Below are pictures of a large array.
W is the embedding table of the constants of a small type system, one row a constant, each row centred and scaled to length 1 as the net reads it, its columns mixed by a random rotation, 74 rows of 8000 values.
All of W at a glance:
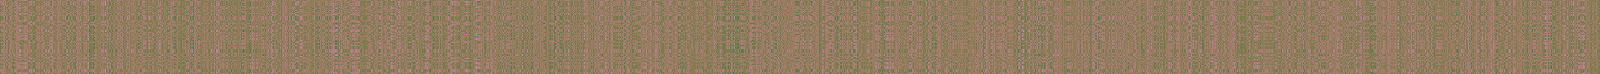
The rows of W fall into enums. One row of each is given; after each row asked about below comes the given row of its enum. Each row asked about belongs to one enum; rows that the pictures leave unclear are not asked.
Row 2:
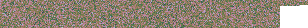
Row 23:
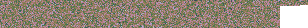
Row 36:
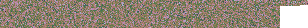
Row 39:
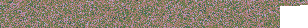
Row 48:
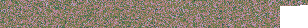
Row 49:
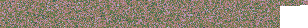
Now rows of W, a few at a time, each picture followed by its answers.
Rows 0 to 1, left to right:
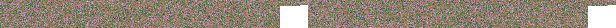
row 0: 39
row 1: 2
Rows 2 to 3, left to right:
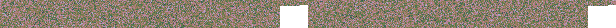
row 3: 49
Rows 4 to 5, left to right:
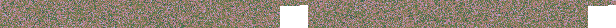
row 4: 2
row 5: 49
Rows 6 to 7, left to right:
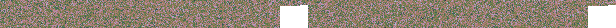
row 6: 48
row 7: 39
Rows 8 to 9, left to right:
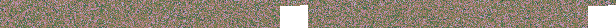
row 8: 36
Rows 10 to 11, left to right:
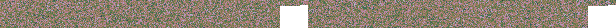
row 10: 49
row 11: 48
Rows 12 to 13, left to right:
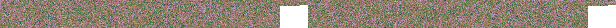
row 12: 2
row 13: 39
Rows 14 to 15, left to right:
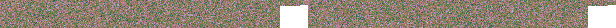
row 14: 49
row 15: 2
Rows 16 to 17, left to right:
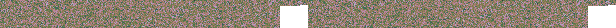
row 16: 48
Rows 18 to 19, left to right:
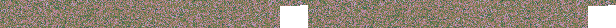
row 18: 48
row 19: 48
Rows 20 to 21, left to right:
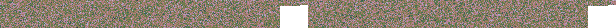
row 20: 39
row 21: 49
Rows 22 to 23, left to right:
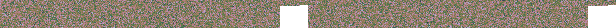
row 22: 2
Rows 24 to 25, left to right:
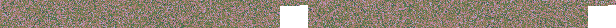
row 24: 2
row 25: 36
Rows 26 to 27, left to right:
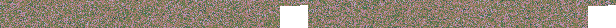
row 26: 39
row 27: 48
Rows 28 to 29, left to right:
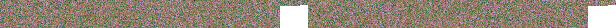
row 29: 36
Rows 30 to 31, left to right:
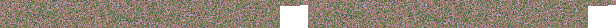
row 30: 49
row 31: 49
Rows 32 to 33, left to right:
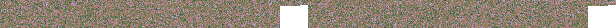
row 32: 48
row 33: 39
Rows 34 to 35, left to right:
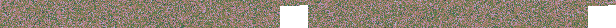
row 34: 2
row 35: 39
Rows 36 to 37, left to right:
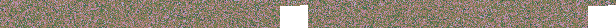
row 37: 48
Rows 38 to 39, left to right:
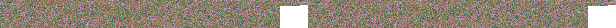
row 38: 39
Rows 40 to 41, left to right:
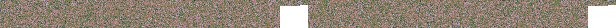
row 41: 23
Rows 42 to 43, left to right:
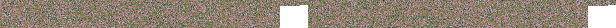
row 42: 2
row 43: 48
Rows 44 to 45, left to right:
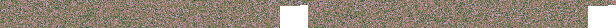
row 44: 48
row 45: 49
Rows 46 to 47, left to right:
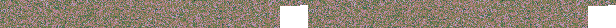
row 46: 48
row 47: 48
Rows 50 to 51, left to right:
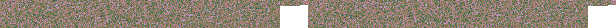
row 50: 49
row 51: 49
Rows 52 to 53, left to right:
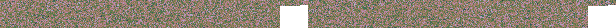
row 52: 49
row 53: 48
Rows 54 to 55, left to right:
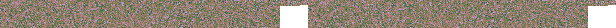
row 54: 36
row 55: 36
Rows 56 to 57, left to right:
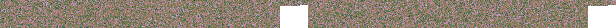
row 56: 48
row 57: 49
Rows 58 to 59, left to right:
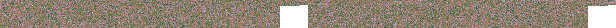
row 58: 2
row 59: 39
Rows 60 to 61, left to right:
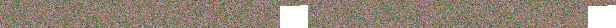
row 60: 23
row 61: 2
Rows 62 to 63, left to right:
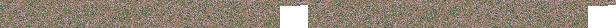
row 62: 39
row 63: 39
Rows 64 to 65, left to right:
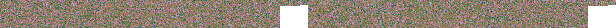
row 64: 48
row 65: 36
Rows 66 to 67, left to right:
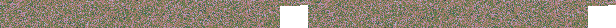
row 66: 39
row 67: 39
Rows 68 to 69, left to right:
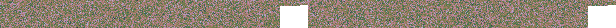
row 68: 39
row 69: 2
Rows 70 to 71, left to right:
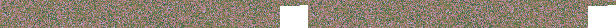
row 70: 2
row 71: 2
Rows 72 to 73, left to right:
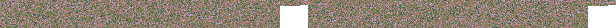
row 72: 49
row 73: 39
